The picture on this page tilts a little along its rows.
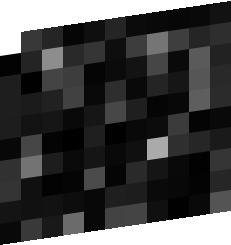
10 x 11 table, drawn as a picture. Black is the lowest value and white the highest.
Mirror symmetry: none. Roughest part: top left. Ninth with the highest average: top left. Calmest part: bottom right.
